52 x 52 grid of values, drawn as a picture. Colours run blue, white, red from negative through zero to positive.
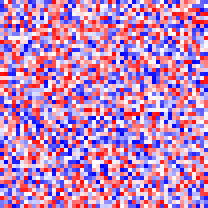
The halves do not mirror each other. Overall the values sit about 50% of the way up the scale. There are no regular stripes. The histogram is flat. There is no overall slope. The texture is fine-grained noise.
